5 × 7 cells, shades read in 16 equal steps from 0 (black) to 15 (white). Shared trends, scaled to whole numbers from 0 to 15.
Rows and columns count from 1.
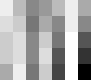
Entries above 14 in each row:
0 0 1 1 1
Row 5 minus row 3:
-2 1 -1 0 -3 0 -5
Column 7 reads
10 8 5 3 0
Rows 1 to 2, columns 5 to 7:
11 14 10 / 8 14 8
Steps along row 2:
down down up down up down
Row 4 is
12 13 8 13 5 15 3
